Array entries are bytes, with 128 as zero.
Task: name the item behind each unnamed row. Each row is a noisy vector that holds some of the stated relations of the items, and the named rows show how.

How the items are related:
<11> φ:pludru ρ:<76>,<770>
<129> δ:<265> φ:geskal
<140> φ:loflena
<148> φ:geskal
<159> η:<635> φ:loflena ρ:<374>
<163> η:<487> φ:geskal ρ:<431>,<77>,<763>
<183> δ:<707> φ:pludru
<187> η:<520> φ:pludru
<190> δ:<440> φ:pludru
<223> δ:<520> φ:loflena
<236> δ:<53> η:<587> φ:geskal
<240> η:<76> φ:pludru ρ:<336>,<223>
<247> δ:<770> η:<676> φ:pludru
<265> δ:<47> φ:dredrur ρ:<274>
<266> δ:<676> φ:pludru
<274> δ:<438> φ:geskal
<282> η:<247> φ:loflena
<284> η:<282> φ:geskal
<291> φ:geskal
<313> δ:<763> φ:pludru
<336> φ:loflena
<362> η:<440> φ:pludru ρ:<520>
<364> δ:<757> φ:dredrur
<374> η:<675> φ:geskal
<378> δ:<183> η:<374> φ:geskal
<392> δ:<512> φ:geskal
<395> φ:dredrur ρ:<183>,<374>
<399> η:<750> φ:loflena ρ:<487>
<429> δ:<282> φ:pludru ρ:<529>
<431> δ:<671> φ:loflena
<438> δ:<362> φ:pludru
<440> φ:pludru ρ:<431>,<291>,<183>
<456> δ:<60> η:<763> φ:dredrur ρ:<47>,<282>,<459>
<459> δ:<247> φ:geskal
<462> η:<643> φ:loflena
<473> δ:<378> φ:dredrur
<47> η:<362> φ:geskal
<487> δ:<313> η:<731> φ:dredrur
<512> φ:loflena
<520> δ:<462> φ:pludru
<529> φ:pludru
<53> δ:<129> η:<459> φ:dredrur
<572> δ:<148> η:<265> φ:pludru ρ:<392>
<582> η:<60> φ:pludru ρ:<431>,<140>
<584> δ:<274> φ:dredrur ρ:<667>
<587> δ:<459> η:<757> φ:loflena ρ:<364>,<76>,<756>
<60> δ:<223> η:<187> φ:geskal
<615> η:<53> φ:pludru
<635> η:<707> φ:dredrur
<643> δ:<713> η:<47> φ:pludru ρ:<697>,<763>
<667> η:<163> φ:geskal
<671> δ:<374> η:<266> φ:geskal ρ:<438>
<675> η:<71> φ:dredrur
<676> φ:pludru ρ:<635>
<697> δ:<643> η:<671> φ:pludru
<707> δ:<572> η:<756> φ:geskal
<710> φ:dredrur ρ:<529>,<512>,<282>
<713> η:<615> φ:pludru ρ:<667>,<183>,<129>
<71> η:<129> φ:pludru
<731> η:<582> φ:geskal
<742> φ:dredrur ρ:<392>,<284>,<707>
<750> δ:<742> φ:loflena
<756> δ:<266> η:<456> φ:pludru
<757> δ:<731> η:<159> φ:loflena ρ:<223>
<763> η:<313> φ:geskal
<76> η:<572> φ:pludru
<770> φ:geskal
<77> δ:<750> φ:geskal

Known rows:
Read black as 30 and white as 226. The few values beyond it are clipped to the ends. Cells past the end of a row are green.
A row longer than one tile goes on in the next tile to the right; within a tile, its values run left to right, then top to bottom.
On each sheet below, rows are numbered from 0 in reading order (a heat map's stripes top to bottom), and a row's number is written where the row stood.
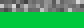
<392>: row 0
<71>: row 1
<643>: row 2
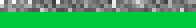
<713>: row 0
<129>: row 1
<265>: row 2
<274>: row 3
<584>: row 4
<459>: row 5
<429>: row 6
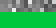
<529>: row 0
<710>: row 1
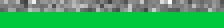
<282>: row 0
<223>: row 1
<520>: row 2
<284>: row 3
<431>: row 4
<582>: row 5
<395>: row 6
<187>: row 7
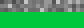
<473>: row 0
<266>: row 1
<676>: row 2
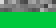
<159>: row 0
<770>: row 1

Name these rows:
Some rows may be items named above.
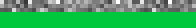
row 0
<47>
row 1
<163>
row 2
<440>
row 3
<731>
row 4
<462>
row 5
<47>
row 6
<395>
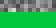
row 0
<707>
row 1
<76>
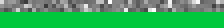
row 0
<374>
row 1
<587>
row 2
<378>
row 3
<456>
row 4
<529>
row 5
<148>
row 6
<584>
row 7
<240>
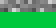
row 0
<763>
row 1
<643>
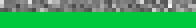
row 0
<671>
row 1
<163>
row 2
<399>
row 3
<140>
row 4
<587>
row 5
<53>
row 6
<667>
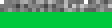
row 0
<757>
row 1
<11>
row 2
<183>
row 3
<395>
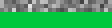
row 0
<429>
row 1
<60>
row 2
<291>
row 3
<742>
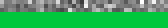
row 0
<399>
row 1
<362>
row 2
<47>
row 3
<667>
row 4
<77>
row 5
<713>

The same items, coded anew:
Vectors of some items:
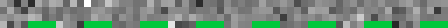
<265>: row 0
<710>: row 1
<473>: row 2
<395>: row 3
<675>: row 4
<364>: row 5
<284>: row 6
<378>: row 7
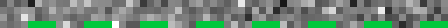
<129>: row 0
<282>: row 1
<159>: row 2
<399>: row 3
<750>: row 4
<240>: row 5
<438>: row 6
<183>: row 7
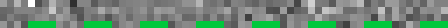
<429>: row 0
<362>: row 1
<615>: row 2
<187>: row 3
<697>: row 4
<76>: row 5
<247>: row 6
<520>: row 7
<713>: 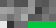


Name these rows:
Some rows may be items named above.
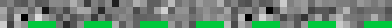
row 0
<643>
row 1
<183>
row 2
<240>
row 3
<456>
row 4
<643>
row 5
<431>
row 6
<399>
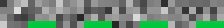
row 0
<223>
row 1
<431>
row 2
<374>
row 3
<163>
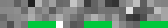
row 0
<53>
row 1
<159>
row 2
<223>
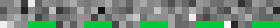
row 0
<742>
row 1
<707>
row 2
<770>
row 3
<667>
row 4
<584>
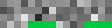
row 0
<392>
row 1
<587>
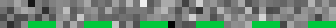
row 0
<183>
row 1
<676>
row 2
<429>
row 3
<671>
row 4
<763>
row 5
<731>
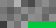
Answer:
<77>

